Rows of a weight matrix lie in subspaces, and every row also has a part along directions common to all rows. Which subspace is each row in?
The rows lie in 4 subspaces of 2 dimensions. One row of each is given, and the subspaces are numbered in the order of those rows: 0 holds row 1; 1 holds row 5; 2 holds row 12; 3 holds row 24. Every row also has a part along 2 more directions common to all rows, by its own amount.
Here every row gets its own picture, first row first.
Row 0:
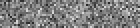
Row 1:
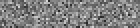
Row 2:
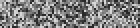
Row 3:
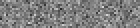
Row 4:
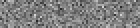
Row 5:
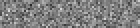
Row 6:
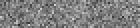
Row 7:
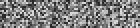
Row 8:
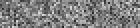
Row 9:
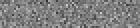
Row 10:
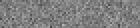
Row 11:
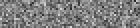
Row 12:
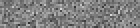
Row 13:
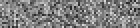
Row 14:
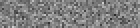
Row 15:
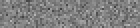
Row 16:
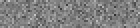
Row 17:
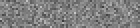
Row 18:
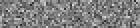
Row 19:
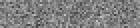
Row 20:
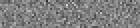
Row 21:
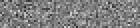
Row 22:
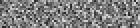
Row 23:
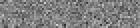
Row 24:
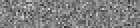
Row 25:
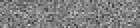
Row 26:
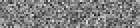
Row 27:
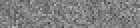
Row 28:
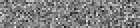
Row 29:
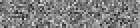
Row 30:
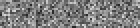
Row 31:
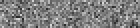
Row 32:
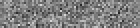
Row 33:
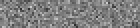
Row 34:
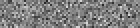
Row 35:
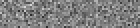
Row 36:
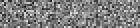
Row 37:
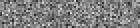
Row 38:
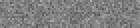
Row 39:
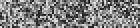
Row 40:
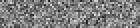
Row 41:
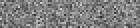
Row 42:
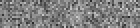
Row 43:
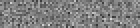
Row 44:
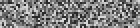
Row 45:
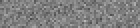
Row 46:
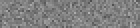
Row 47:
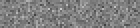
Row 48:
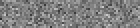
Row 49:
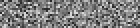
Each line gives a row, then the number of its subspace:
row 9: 0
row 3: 2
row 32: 2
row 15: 3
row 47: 3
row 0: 1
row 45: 2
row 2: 1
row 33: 3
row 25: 3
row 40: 0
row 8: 1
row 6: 1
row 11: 1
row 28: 3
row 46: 2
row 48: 2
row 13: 1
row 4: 0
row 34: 0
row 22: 2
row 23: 0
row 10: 2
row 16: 2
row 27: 1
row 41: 0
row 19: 0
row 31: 3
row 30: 1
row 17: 2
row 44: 0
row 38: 0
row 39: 1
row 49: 3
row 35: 3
